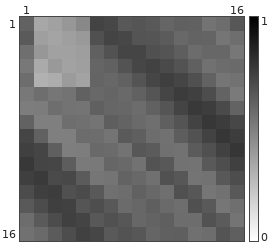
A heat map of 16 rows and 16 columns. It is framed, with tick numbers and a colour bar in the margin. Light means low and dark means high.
Grain: diagonal, down to the right. Ninth with the lowest average: top left. Average level on the scale: 60%. Odd patch: lower, in the top left. Mirror symmetry: none.
